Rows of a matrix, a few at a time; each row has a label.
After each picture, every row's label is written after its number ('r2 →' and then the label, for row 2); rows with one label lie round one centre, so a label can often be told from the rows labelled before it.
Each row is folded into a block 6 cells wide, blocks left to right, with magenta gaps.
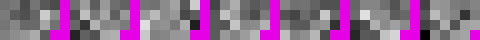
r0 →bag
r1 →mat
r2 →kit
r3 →mat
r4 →bag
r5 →mat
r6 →mat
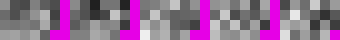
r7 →bag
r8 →bag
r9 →kit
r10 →kit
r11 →kit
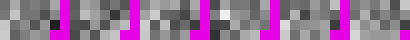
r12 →kit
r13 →mat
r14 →kit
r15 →mat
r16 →kit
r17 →kit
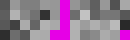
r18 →mat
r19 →kit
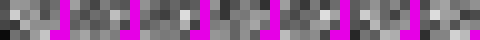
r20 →mat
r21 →bag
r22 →bag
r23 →bag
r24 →bag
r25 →mat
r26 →mat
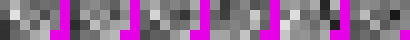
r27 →mat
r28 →mat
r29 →mat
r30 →bag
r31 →kit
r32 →mat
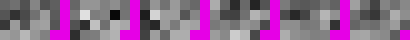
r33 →bag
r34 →mat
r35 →mat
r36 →bag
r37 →bag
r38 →bag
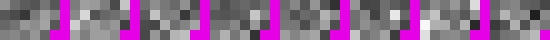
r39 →bag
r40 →kit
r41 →mat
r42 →bag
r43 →bag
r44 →bag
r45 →kit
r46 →mat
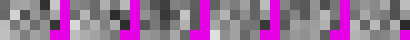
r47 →kit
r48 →kit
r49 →bag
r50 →kit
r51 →bag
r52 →kit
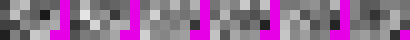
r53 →mat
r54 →mat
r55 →kit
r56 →kit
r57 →kit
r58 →bag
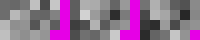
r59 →kit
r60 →mat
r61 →mat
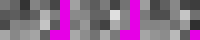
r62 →bag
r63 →bag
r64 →bag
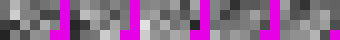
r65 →mat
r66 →mat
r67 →kit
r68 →bag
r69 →bag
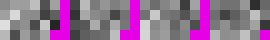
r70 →kit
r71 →mat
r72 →kit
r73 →bag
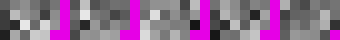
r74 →mat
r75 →mat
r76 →kit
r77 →mat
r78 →bag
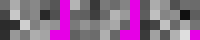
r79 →mat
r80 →bag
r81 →mat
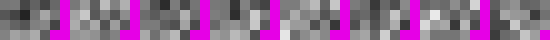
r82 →bag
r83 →kit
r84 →bag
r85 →bag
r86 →kit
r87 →bag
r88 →kit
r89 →mat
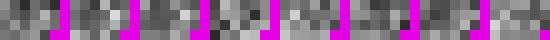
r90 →bag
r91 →bag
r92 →bag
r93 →mat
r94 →kit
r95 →bag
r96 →bag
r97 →kit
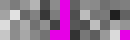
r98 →kit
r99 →mat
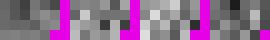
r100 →bag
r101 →kit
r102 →kit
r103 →bag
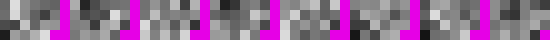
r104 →mat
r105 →bag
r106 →kit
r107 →bag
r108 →kit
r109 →mat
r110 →mat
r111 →bag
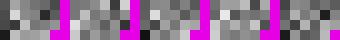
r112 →mat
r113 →kit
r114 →mat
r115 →kit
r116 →mat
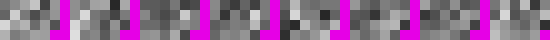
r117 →kit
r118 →kit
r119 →bag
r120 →bag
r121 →mat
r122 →bag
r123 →bag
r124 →kit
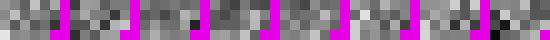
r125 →kit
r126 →mat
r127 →bag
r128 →bag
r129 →bag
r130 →kit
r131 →kit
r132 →mat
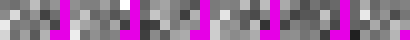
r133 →kit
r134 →kit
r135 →mat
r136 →kit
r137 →bag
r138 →mat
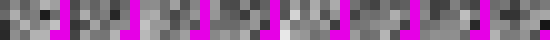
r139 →mat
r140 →mat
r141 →kit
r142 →bag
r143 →kit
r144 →bag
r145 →bag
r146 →bag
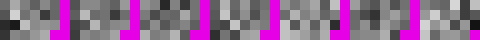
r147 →mat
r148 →mat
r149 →bag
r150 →mat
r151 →kit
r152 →bag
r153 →kit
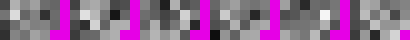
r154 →mat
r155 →mat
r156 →bag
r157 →mat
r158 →bag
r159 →mat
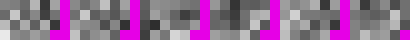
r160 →kit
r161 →kit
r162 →mat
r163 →bag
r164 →kit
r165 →bag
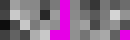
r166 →mat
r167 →bag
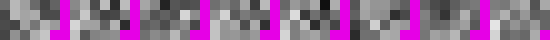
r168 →mat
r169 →kit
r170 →bag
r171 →kit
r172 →kit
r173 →mat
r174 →bag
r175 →kit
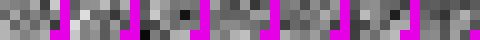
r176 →kit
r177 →kit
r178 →mat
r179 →bag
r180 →bag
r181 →mat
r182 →bag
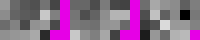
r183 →bag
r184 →bag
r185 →mat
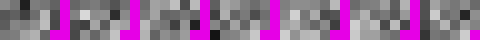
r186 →bag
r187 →mat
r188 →kit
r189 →mat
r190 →kit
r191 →kit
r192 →mat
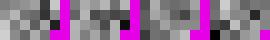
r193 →kit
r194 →kit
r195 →mat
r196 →mat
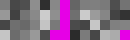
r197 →bag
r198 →mat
